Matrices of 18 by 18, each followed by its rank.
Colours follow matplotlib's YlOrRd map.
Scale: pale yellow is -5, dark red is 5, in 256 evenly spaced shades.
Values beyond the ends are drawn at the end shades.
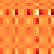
one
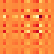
one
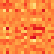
three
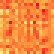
three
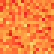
full rank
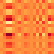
one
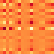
one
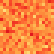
full rank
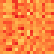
three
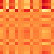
one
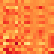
three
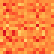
three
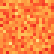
full rank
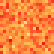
full rank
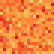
full rank
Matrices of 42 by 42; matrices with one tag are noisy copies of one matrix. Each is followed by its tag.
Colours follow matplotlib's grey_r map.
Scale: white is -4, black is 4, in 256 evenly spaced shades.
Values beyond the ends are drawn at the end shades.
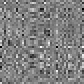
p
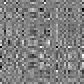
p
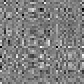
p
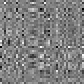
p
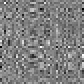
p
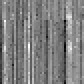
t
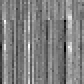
t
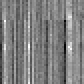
t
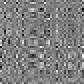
p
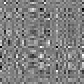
p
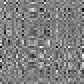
p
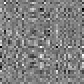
p
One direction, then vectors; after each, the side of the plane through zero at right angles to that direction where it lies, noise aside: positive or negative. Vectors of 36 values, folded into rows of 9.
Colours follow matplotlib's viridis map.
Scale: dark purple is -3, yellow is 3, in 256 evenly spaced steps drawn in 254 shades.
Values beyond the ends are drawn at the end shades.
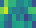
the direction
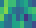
positive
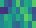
negative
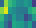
positive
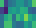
negative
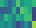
negative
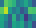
positive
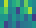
positive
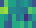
positive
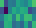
negative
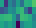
negative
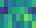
negative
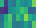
negative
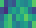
negative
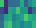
negative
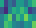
negative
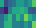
negative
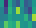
negative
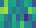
positive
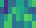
negative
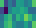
negative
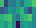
negative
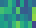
positive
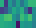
negative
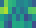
positive
